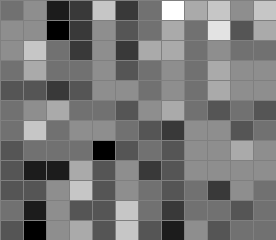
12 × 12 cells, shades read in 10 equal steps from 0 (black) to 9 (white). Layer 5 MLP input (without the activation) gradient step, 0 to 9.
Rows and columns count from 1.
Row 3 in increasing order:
2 2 4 4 4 4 5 5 5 6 6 7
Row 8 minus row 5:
0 1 2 1 -5 -2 0 -2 1 -1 1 0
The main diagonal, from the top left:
4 5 4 4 5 3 3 3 5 2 3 4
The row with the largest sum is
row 1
